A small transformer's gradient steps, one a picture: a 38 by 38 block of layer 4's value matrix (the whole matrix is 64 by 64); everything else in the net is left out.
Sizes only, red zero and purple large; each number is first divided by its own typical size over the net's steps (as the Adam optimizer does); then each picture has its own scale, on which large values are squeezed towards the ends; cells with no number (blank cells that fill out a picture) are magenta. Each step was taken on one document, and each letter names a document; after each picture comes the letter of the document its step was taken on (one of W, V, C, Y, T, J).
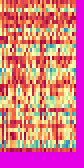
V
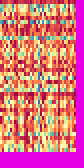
V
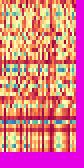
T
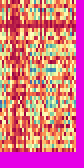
V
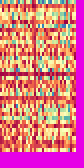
T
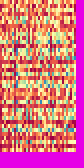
T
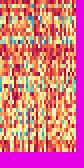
T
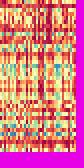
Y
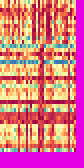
Y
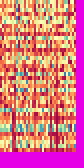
T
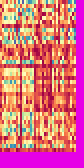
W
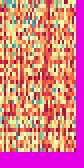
W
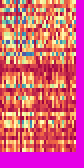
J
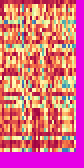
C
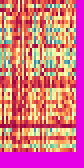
V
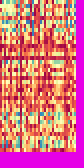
W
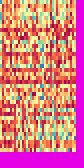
T
